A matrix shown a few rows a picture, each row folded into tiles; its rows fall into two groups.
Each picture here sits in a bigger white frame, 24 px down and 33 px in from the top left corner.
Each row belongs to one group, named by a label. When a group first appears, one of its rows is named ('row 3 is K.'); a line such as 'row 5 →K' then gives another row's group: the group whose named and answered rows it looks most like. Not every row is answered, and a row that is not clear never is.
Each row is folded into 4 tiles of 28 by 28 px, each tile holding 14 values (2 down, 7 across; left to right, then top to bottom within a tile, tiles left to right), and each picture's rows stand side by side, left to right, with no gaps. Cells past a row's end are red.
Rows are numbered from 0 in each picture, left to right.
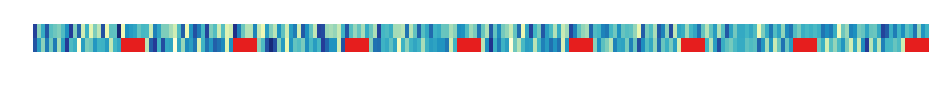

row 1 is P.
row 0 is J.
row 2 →P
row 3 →P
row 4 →P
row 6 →P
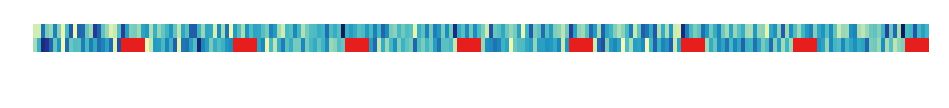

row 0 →P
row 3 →J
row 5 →P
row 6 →J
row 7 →J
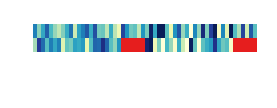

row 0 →P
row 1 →J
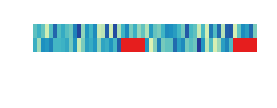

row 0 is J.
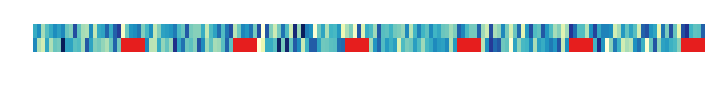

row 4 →P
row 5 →P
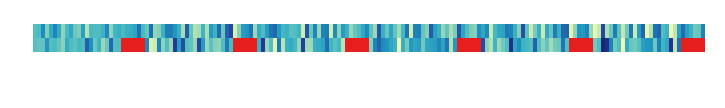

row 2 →J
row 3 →P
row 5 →P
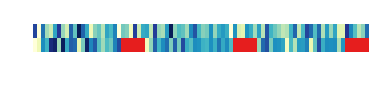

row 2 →P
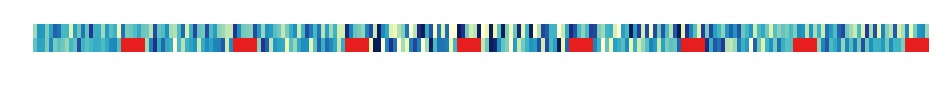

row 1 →P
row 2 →P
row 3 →P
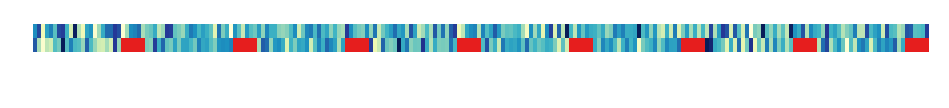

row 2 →P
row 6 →J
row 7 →P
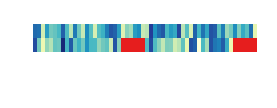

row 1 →J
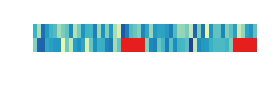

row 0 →P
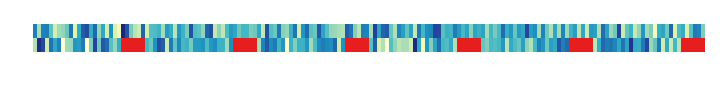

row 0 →P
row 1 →P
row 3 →J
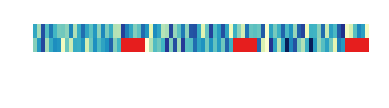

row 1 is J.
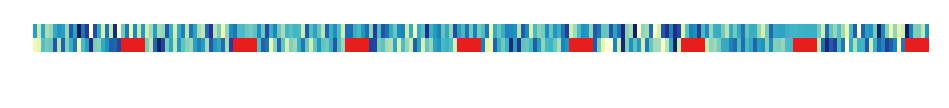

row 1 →P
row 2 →P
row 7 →P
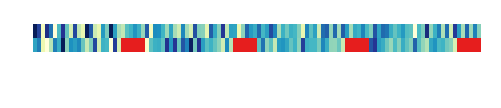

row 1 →J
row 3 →J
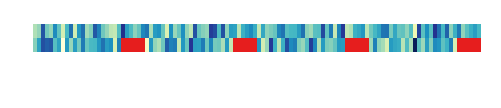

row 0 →P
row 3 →J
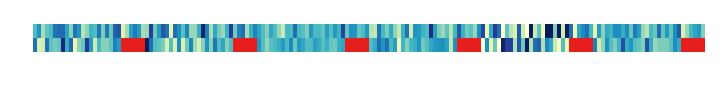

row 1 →J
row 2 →J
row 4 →J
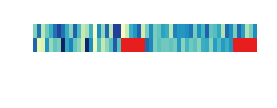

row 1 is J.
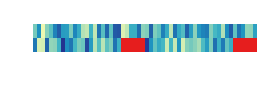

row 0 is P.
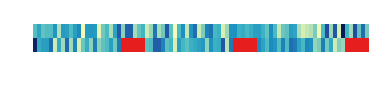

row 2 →J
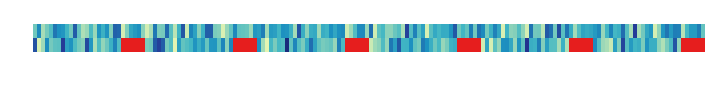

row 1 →P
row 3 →J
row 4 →J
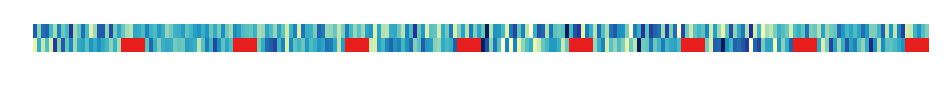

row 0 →J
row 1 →P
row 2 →P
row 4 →J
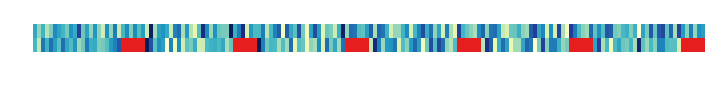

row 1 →J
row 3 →P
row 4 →P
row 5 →J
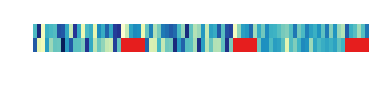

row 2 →P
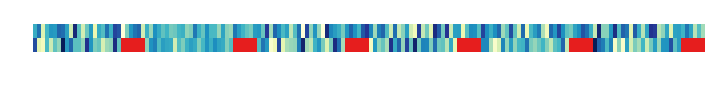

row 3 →J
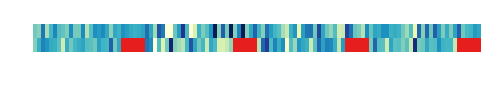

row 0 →P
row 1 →J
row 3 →J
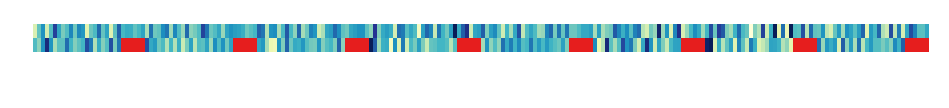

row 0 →P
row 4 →J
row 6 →J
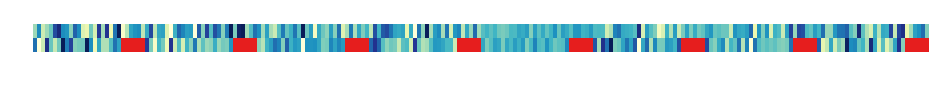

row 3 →J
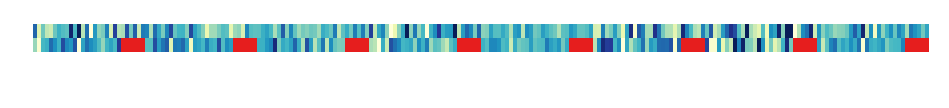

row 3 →J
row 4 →P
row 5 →P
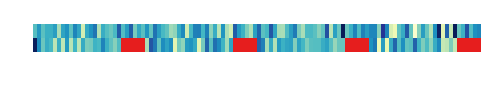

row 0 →J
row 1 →P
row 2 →J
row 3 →J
